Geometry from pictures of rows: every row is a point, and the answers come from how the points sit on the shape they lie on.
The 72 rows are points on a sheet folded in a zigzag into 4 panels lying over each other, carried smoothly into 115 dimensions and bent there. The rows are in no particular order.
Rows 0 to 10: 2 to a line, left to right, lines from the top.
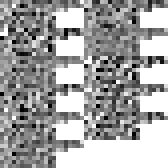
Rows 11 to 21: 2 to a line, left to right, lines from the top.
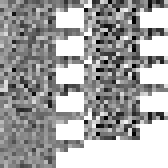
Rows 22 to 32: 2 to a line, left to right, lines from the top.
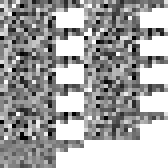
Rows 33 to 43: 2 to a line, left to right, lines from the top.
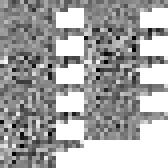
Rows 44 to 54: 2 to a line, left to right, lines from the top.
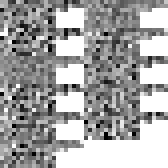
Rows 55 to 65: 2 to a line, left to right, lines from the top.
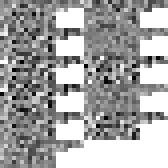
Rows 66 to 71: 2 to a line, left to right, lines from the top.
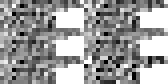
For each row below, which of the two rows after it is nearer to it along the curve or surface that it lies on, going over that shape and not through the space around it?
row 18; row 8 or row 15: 15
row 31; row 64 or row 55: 64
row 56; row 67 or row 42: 42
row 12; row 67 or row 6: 6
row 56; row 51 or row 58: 58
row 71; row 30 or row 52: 52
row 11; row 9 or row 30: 30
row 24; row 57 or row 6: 6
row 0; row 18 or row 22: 22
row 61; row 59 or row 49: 49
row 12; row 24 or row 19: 24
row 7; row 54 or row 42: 54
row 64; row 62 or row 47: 47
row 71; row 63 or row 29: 29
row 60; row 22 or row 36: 36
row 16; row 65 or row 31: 31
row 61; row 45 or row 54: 45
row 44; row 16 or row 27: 27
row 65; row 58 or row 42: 42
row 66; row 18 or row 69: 69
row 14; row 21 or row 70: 70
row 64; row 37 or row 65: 65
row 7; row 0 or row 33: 0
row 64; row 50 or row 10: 50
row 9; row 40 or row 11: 40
